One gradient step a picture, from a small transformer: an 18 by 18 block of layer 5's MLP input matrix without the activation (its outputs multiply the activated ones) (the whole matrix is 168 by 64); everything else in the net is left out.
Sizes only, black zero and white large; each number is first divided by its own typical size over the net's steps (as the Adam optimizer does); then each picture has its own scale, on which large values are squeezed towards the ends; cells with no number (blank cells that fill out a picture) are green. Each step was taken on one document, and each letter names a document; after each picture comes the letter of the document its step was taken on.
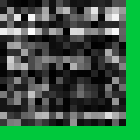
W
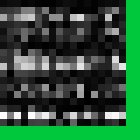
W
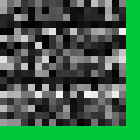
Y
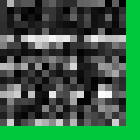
Y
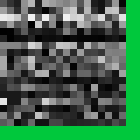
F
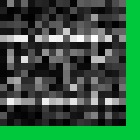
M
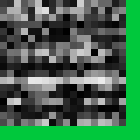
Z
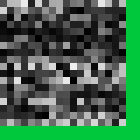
Z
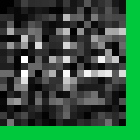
M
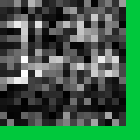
M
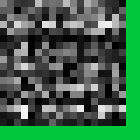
F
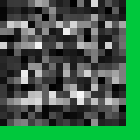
M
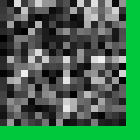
M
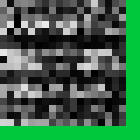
F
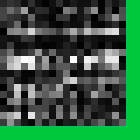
W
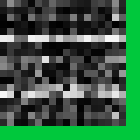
Y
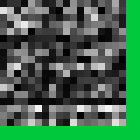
F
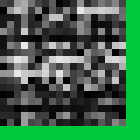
Z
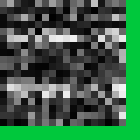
Y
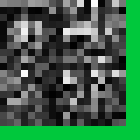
M
